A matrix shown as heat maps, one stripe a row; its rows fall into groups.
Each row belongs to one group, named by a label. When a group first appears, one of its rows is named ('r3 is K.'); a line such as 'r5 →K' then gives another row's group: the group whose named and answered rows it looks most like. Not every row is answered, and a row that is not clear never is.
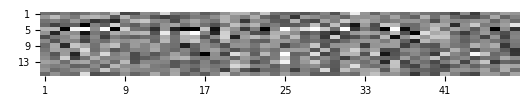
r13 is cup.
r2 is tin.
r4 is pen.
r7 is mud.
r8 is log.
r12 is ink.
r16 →tin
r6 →log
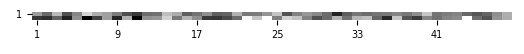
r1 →ink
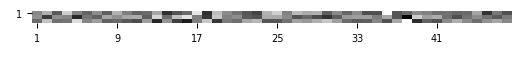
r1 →cup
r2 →log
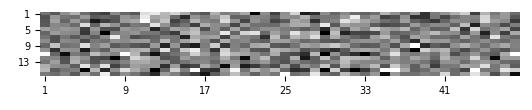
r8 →log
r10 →log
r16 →cup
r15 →pen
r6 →mud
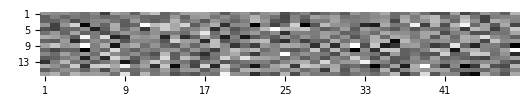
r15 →mud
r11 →cup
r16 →tin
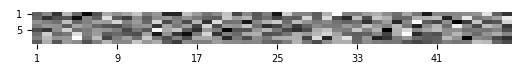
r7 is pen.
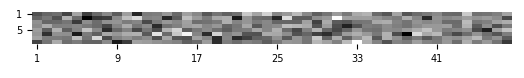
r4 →mud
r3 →pen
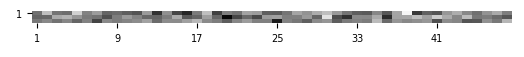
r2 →mud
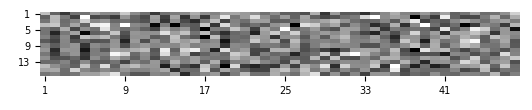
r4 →tin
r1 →pen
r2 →tin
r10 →log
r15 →cup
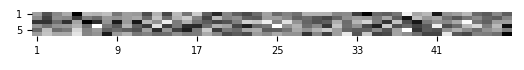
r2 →log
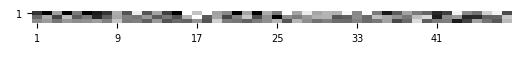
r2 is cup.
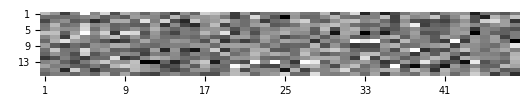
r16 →cup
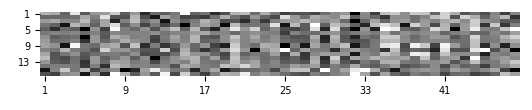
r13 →pen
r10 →cup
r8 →pen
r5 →pen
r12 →pen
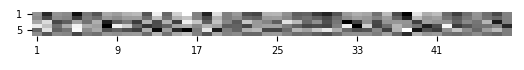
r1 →log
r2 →log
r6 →log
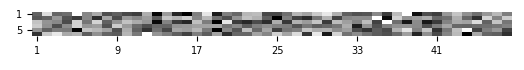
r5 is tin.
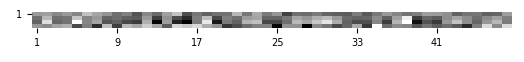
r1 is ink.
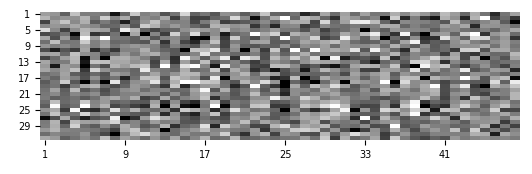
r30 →mud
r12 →mud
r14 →log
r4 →tin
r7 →cup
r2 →cup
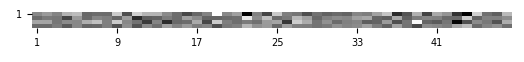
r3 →tin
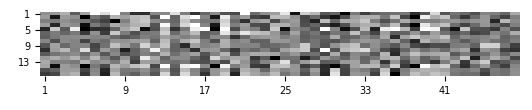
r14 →log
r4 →log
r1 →ink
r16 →mud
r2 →log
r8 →log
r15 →mud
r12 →tin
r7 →mud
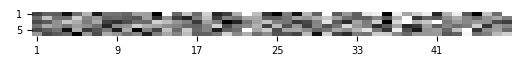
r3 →mud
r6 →pen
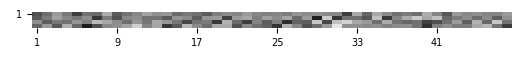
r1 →pen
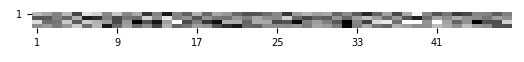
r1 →tin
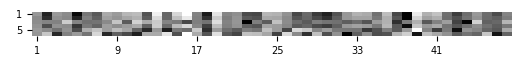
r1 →log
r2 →log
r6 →mud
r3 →tin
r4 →log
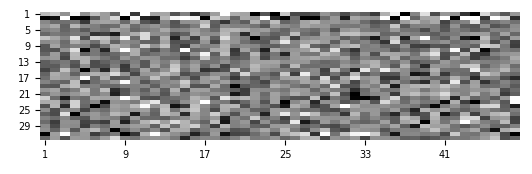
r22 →pen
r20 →mud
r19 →mud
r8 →cup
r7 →tin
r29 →log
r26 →ink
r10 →mud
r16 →ink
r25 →log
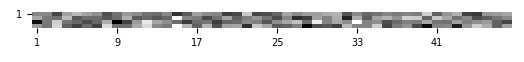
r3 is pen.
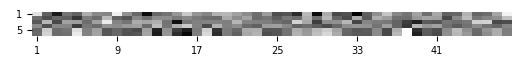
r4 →log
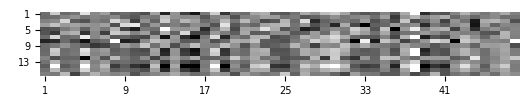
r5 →mud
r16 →ink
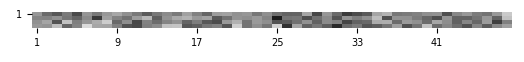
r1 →pen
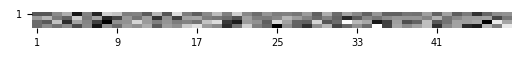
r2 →mud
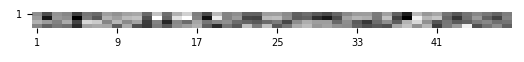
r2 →log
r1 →log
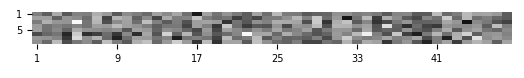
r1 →cup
